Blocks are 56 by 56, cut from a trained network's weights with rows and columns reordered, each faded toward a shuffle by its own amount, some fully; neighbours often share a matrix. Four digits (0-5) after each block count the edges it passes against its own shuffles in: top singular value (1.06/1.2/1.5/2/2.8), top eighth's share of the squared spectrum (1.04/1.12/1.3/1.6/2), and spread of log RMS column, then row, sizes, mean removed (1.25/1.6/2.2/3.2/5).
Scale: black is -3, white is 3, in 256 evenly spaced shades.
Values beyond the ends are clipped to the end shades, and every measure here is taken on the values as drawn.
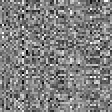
4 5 3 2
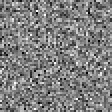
3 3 1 0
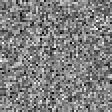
1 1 0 0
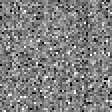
1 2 0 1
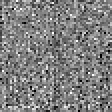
2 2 0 2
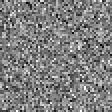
2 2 0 0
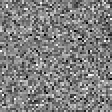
2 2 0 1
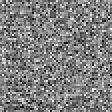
3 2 0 0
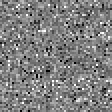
0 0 0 0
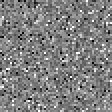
0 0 0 0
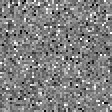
0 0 0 0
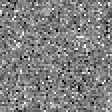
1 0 1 0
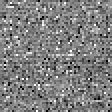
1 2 1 0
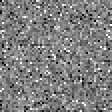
0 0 0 0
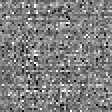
2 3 2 1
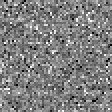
0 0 0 0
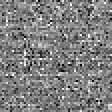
2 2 2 1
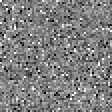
0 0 0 0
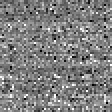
2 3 2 1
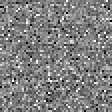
1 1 1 0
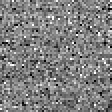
1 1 1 0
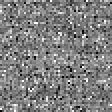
2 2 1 1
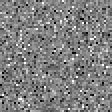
1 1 1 0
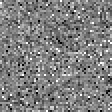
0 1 1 0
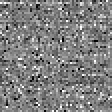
2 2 2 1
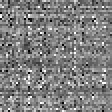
3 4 3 1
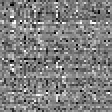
3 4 3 2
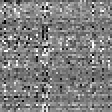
3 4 3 2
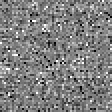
1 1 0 0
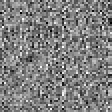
4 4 2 1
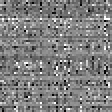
3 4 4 2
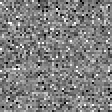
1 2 1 0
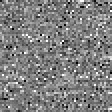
1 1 0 0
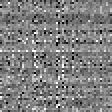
3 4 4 2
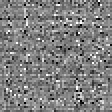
2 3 2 1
